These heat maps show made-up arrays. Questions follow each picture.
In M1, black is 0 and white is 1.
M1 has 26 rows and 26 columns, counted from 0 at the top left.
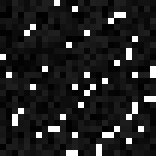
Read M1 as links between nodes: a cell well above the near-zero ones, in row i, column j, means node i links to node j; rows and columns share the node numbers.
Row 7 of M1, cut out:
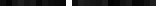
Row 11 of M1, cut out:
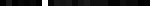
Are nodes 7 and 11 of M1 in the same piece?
yes
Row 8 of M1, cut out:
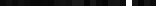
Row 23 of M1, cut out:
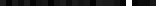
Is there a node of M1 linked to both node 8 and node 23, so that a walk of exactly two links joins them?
yes
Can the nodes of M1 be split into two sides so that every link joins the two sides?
yes
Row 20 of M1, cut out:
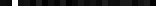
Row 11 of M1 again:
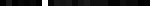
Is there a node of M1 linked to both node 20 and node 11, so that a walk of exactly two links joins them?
no
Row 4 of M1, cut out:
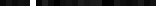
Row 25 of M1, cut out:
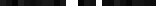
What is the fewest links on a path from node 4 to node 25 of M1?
4
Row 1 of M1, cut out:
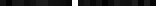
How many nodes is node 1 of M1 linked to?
1
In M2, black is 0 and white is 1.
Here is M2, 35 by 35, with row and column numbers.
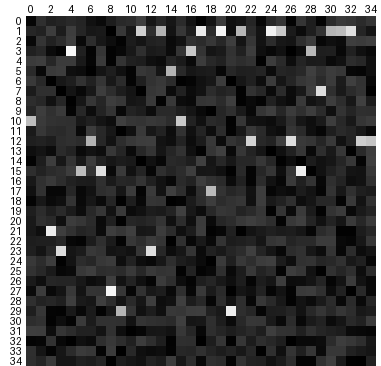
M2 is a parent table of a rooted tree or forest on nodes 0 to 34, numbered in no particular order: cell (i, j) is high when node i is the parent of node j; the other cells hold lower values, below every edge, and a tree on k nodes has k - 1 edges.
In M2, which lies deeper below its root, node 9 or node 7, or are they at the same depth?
node 9
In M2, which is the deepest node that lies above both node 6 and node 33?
12
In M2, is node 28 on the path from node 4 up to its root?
no
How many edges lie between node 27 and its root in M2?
2
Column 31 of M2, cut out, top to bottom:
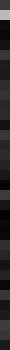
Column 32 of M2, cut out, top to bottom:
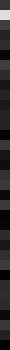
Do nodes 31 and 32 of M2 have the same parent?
yes
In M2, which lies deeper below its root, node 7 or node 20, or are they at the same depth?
node 20
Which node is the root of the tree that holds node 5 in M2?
10
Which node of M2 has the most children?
1
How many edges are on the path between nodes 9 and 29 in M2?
1
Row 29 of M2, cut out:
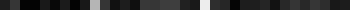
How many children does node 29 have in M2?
2
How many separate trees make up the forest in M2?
3
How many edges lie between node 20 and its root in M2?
4
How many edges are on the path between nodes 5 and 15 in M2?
1
